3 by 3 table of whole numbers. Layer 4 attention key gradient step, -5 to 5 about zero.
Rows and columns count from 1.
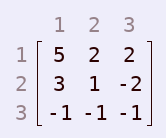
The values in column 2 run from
-1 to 2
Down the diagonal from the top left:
5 1 -1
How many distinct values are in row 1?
2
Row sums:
9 2 -3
